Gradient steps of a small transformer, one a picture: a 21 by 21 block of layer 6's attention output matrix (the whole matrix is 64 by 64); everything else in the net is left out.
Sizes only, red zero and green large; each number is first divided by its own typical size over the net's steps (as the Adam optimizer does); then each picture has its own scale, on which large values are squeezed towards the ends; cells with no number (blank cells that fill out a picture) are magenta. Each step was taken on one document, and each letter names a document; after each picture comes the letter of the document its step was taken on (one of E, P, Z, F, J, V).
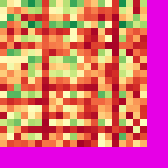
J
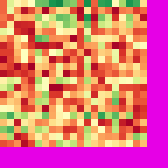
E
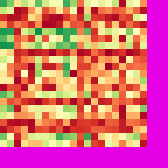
E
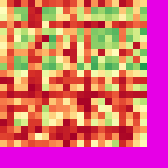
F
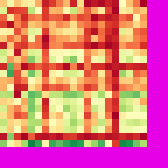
J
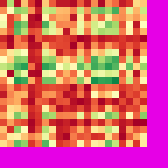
F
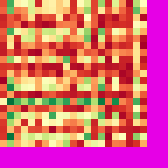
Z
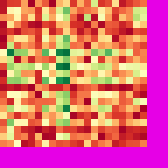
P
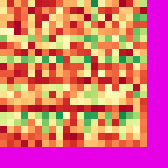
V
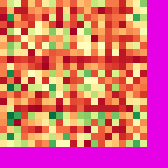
Z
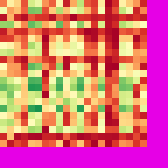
J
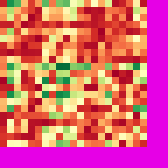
P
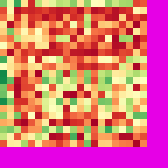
E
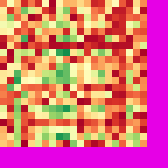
P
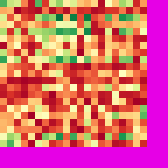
E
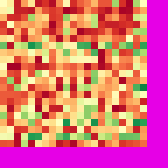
V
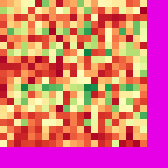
V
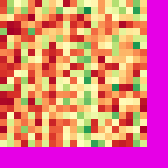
V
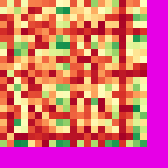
P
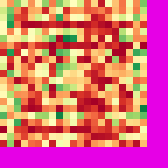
P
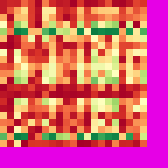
F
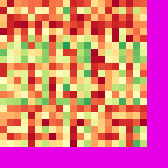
V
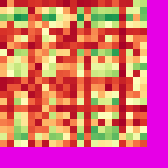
F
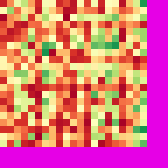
F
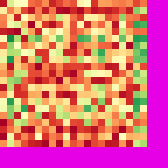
V
